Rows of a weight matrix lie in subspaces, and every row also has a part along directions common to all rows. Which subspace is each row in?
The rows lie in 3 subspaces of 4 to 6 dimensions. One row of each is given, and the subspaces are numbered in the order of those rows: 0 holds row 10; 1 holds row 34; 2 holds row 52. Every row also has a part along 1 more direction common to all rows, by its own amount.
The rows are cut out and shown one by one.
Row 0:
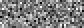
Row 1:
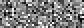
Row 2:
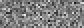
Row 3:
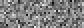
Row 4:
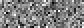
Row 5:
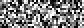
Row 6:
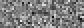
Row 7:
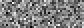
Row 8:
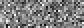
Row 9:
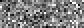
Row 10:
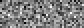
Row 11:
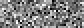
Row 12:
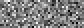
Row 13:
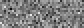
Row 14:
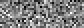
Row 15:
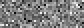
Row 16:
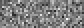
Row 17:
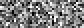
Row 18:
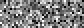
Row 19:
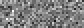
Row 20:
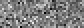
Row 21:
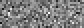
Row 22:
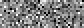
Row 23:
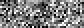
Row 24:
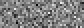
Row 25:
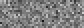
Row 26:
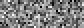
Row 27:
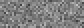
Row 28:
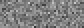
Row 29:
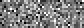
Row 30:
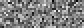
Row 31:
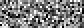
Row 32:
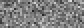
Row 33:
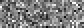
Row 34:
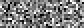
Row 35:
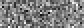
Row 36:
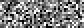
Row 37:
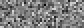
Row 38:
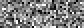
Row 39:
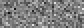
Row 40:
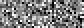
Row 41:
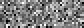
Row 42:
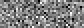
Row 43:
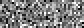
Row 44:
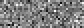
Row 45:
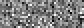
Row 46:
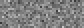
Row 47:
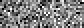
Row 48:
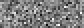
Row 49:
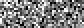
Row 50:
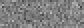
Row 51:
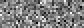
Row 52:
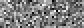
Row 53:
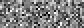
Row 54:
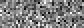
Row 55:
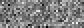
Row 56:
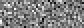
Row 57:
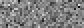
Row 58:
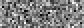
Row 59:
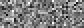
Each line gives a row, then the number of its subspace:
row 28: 2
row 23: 1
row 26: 0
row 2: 2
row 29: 0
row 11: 2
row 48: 1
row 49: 2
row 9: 1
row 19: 2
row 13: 0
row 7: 1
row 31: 0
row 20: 2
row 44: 1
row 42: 0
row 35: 1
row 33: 1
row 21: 0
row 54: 0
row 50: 1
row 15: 1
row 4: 1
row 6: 2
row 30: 2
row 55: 1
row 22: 0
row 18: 0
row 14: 0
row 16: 1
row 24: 2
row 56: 2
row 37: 2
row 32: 2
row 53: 2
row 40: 2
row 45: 2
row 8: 1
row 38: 2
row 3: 0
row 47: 0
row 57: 2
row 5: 0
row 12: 0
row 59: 2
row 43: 1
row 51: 0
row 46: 0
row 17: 2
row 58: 1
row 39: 2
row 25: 0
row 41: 1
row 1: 2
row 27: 1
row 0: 0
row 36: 1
